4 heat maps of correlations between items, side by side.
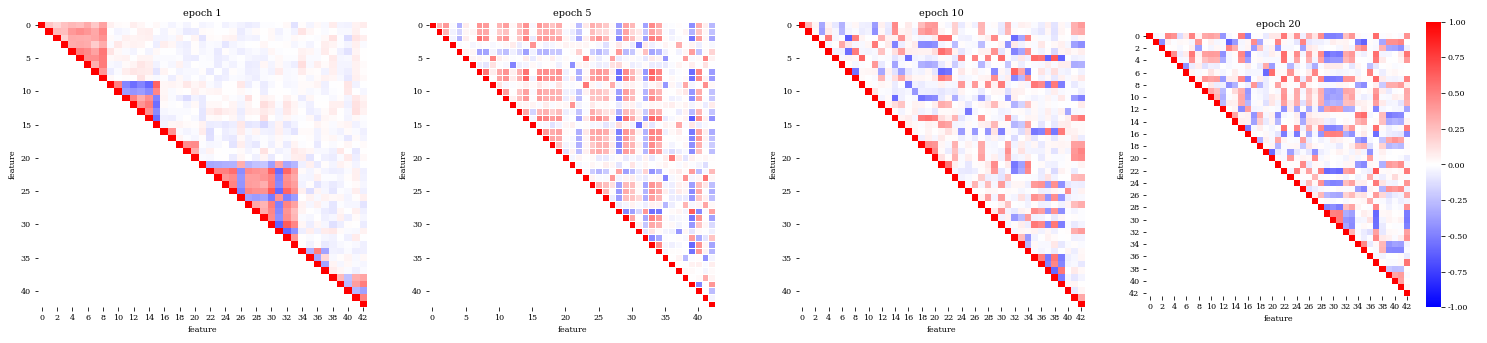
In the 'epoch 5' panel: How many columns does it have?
43
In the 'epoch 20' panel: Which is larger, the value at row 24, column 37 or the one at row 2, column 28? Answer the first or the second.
the first
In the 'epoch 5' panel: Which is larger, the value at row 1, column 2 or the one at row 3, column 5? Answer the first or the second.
the first
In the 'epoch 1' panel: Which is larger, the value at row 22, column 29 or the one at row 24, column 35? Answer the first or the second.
the first
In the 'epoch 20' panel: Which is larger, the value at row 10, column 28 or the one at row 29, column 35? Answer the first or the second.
the first
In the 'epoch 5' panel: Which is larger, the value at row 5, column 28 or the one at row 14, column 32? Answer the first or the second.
the first
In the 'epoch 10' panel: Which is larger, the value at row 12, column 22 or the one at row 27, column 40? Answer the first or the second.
the first
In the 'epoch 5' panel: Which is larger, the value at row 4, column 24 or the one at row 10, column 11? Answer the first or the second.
the second
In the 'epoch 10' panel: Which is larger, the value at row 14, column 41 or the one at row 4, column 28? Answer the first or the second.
the first
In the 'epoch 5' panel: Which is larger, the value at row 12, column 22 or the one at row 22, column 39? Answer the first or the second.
the second
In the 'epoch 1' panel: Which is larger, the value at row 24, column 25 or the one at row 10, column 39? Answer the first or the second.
the first
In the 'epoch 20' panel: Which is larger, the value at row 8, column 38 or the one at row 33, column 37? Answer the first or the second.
the second
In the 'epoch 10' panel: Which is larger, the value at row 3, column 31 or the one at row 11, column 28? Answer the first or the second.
the second
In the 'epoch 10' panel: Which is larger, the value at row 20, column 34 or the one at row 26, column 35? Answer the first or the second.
the second
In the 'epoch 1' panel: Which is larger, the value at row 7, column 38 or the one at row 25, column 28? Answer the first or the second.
the second
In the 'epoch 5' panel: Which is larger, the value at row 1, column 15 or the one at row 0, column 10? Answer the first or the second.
the second
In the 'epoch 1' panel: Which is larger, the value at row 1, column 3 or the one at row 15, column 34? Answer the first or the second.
the first
